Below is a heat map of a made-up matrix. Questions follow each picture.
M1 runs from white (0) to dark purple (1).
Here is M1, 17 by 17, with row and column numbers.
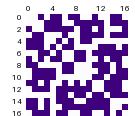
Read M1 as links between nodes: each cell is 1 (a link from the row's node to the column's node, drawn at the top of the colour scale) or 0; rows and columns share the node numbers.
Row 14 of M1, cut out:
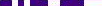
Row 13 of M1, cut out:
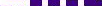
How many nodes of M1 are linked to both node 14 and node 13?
4
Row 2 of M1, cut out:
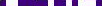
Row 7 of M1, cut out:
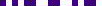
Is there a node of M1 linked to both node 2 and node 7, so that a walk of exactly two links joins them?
yes
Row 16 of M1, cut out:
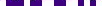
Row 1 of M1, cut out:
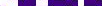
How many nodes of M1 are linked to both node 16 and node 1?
5
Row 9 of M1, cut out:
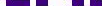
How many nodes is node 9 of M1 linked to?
10
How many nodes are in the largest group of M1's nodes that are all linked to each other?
5
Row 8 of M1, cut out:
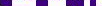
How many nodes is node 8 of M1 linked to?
8
